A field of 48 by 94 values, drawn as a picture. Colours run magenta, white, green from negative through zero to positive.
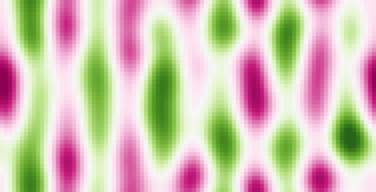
No overall slope runs across the table. Stripes running up and down repeat 6 times from left to right. No lone cell stands out from its neighbours.
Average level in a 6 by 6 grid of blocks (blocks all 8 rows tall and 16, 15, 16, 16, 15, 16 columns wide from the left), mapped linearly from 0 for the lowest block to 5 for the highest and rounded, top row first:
4 1 1 3 3 2 | 3 2 2 3 4 1 | 1 4 4 1 1 0 | 2 3 5 3 1 2 | 3 2 3 4 4 5 | 4 1 0 2 2 1
